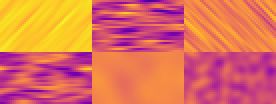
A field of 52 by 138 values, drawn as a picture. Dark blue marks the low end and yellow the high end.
The table splits into 2 rows of 3 panels. Panel 1,1: very high, slanting up to the right, faint in contrast. Panel 1,2: middling, streaked across, strong in contrast. Panel 1,3: high, slanting down to the right. Panel 2,1: middling, streaked across, strong in contrast. Panel 2,2: high, smooth, faint in contrast. Panel 2,3: middling, blotchy.
